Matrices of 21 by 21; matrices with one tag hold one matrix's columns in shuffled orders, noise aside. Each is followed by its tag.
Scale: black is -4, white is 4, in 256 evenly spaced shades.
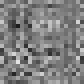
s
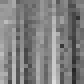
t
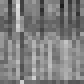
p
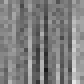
t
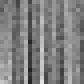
t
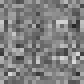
s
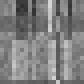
p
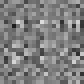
s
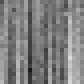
t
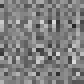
s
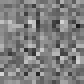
s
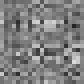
s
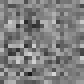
s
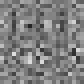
s
